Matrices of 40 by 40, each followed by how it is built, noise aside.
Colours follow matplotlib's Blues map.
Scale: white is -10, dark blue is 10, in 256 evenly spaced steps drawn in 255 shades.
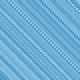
Toeplitz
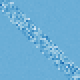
banded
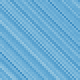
Toeplitz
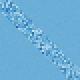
banded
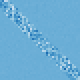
banded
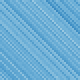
Toeplitz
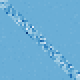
banded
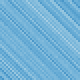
Toeplitz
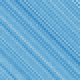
Toeplitz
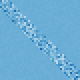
banded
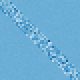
banded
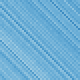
Toeplitz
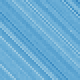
Toeplitz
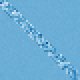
banded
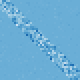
banded
